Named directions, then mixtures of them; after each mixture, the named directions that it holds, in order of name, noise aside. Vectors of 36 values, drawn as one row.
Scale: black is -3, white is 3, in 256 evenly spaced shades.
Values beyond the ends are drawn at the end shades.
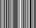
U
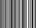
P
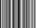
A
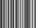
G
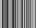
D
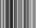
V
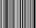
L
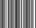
G, L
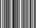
A, D, U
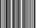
A, L, U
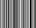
U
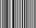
A, D, L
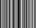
A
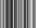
V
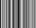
A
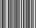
L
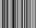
D
